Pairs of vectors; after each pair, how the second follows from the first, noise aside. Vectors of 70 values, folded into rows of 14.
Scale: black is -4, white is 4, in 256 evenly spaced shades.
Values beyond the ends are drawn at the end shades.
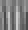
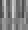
wrapped around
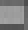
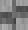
wrapped around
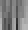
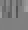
partly zeroed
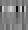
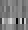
wrapped around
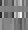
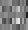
wrapped around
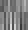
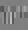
partly zeroed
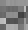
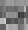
copied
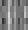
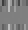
partly zeroed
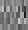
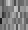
shuffled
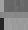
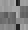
wrapped around
